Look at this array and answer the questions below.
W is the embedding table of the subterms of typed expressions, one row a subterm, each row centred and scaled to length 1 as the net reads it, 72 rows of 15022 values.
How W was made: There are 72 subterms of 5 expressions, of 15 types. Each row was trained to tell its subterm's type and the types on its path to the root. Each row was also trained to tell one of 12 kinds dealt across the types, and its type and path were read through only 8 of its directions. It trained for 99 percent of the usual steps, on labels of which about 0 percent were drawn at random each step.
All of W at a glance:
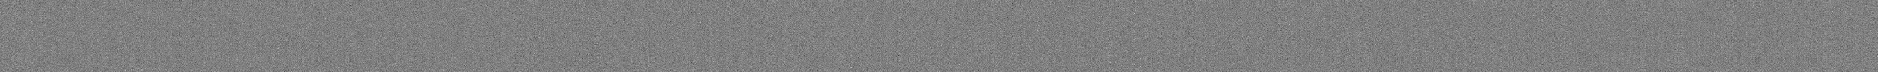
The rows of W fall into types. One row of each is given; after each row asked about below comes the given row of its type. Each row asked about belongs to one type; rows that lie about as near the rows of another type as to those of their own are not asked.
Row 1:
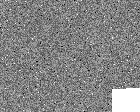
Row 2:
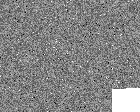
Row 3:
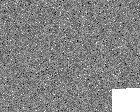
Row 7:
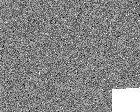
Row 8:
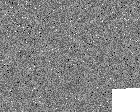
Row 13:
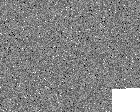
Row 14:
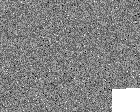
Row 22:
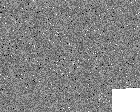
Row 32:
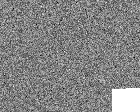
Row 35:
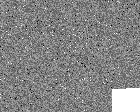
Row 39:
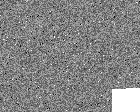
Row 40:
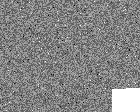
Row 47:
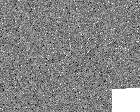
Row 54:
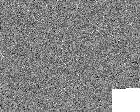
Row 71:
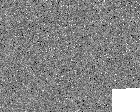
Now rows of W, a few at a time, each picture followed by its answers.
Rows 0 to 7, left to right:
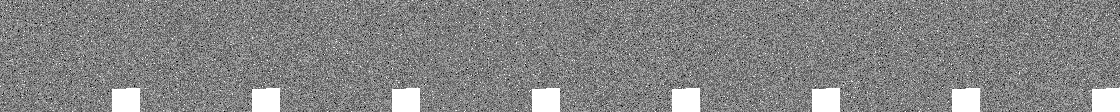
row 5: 54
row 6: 22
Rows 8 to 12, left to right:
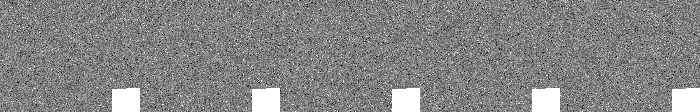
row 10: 8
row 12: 32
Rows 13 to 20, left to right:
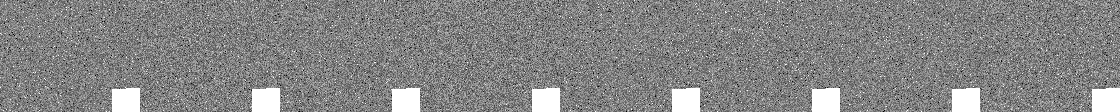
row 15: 8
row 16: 22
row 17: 13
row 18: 22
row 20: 54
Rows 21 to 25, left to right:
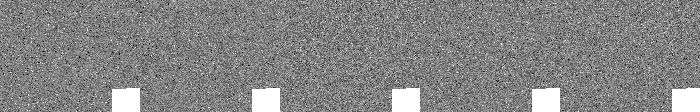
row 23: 7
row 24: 47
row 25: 8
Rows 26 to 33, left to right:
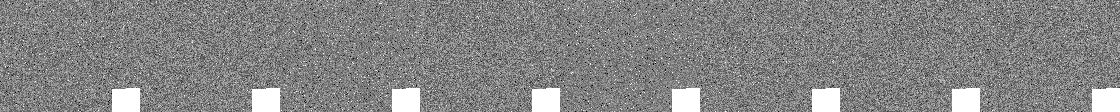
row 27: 47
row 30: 2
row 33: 1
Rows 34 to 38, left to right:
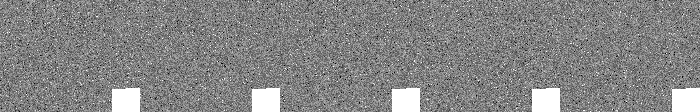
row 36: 3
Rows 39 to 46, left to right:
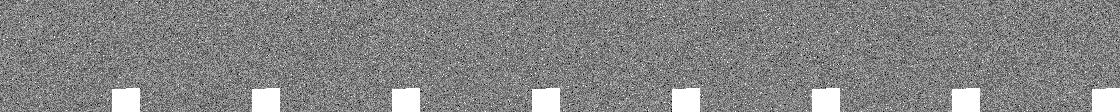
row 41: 32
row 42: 47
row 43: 71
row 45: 32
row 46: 32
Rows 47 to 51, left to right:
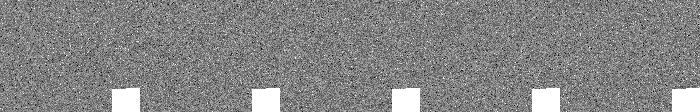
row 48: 13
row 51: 47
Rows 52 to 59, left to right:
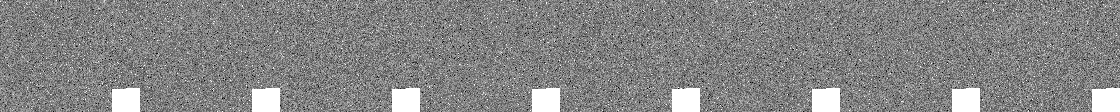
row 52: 1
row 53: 39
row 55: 35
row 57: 2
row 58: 2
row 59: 13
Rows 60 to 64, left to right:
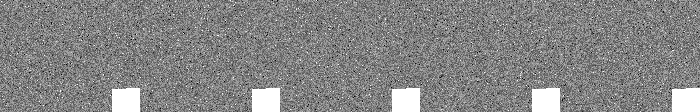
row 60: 2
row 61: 54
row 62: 35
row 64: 40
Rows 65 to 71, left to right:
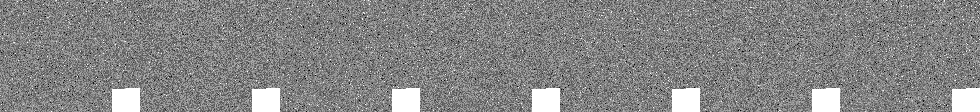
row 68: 8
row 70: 7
